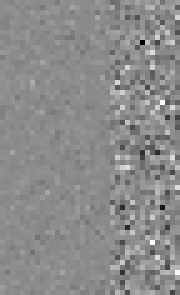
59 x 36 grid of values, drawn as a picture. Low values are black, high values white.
Mirror symmetry: none. Seam: vertical, 60% of the way across, the left part calmer. Histogram: heavy tails on both sides. Grain: fine.
